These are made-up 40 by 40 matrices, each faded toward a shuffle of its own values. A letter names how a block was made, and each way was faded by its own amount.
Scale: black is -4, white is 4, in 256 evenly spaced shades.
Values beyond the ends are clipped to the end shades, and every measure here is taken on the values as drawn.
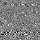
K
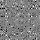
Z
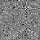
Z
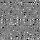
Z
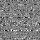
K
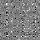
Z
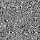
K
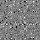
Z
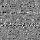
K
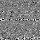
K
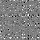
Z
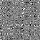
Z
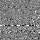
K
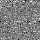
K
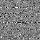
K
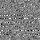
K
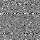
K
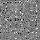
Z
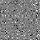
Z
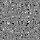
Z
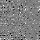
Z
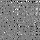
Z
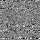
K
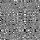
Z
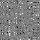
Z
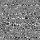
K
